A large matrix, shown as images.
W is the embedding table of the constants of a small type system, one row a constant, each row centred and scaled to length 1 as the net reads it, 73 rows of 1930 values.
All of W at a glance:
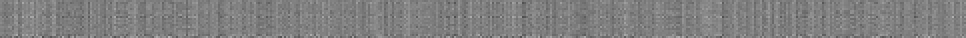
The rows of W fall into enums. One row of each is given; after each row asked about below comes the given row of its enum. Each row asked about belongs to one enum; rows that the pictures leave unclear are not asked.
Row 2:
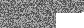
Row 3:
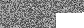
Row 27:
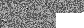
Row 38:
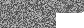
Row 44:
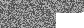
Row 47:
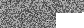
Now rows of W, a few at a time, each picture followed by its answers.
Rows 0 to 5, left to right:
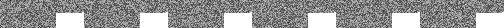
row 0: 47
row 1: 44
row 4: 2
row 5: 38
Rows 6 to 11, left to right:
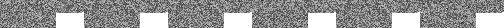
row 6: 38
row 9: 47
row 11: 27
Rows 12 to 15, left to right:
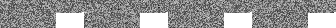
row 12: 44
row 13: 27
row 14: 38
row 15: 47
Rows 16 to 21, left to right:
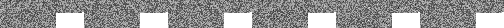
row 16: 47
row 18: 44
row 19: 47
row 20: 3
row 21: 44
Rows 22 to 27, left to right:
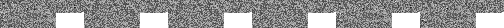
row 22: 27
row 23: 44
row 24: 44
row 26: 27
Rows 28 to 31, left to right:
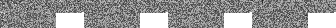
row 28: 27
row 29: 2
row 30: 2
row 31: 47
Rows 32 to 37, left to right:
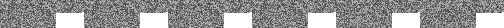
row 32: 44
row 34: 44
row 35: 44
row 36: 2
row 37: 47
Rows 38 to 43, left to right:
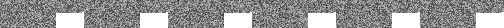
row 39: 47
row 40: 47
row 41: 27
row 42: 44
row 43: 44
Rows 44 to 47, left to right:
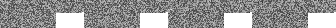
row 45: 2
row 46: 47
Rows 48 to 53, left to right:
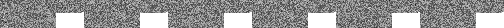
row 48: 27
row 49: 38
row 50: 2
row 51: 38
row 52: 3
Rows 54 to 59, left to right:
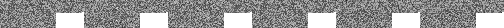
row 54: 44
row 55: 3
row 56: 38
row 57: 44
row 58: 47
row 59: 47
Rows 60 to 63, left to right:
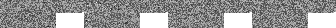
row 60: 47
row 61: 27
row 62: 2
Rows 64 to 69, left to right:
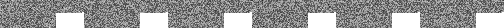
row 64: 3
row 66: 2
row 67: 47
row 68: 2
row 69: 2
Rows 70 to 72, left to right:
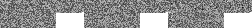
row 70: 44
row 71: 2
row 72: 27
